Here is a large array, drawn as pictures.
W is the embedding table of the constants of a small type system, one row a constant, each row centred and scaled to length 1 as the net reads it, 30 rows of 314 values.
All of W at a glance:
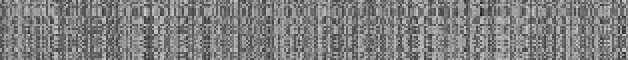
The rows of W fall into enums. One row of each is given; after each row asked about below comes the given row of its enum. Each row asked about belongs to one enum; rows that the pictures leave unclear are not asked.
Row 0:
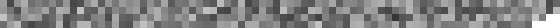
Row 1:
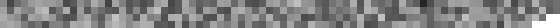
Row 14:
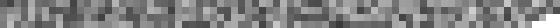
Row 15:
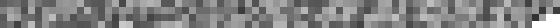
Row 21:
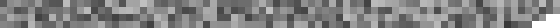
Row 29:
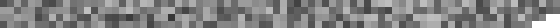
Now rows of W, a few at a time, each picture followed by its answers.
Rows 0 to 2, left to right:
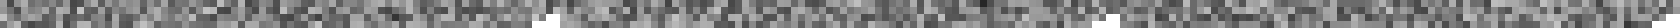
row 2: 21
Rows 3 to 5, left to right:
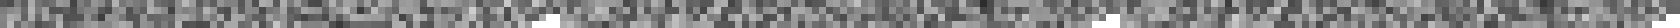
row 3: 14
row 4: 1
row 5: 1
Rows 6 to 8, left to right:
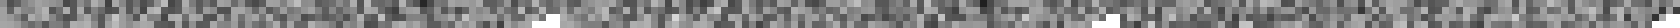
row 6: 1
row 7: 1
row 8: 15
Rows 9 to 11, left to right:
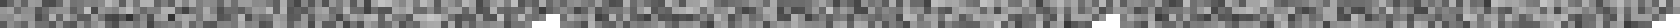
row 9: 29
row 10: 21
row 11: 21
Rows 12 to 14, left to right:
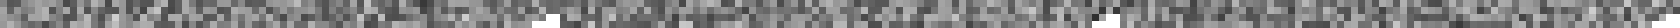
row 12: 1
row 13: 15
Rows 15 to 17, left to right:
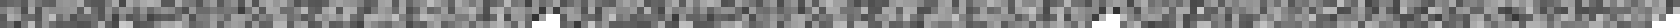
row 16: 15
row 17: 0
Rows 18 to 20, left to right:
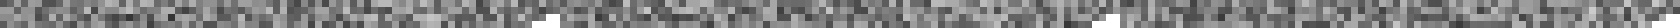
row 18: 29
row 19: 21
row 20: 14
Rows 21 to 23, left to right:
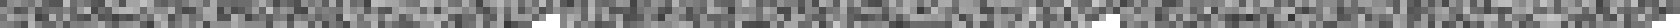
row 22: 14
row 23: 29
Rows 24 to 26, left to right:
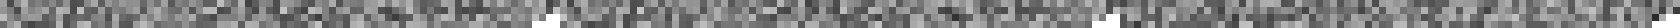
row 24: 0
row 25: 0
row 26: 15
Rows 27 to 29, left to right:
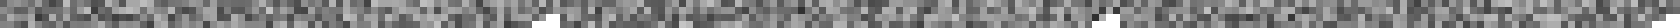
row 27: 21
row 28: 15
